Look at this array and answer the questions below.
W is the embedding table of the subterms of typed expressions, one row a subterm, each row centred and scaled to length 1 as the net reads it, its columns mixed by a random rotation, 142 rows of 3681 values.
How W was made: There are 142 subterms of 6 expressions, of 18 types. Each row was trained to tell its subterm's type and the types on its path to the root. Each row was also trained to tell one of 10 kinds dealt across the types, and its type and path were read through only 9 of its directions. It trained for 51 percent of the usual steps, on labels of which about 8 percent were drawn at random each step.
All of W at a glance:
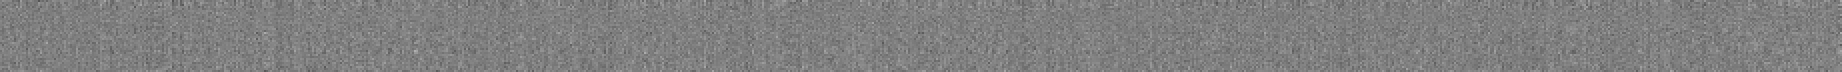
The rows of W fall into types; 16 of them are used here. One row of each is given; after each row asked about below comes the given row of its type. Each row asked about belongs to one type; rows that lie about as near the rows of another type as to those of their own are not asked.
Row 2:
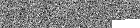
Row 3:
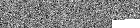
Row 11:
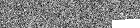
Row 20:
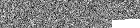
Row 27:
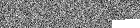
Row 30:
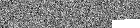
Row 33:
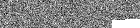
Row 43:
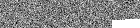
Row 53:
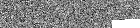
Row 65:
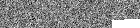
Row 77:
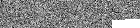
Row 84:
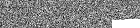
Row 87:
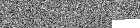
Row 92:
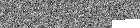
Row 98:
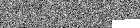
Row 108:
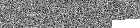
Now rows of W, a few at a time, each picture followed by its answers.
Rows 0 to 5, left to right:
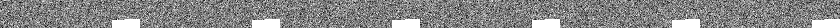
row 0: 3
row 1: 3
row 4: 11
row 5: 3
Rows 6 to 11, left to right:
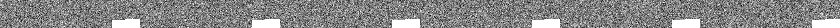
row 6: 53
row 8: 30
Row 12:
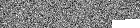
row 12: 27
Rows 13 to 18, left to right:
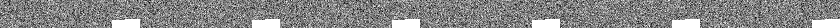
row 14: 65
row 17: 27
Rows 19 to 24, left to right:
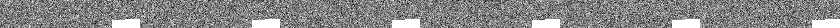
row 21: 33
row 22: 92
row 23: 2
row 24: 2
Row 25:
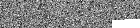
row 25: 3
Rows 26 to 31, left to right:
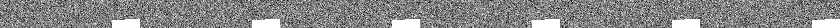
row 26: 108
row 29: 87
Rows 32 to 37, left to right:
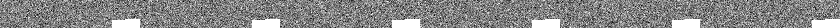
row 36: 65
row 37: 92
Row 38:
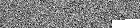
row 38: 27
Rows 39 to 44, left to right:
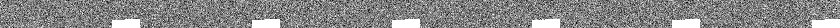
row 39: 30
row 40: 108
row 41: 3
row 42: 43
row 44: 87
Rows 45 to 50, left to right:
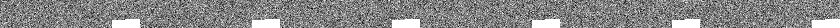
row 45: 92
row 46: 87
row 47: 30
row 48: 27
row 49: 108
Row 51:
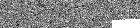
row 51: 11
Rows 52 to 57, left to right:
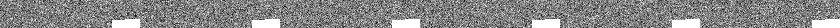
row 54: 84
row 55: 65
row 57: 2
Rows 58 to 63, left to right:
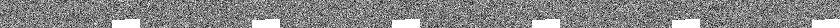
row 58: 108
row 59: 92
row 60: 27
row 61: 92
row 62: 2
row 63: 33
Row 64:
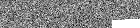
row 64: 2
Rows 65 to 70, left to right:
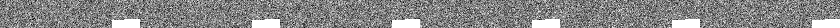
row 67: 98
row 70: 98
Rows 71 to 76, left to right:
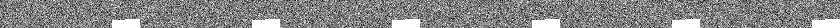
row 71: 27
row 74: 108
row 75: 43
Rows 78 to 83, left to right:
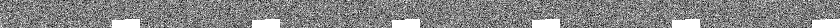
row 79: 30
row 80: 108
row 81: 77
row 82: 84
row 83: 30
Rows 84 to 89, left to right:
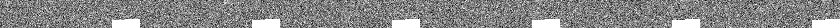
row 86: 11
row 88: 92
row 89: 2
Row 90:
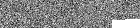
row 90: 33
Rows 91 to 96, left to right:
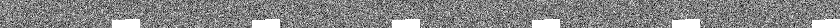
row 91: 84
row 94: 65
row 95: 11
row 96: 11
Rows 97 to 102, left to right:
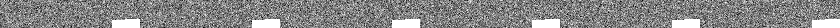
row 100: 84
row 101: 3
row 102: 84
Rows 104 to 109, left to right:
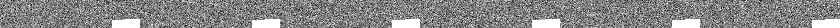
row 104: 77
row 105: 3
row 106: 84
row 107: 20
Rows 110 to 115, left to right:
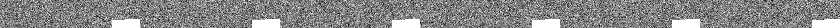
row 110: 87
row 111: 30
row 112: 11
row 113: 84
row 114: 30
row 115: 108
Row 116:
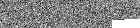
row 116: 53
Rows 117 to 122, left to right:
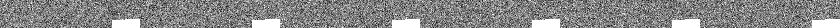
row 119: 2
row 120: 43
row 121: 65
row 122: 87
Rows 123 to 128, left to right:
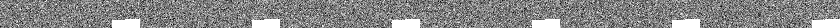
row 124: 65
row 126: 53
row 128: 11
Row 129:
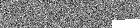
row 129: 33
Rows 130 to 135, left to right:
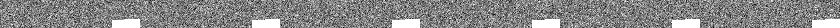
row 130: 3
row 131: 2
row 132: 30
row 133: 53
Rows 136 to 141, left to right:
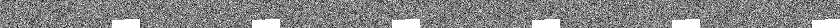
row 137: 27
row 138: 43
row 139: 53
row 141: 20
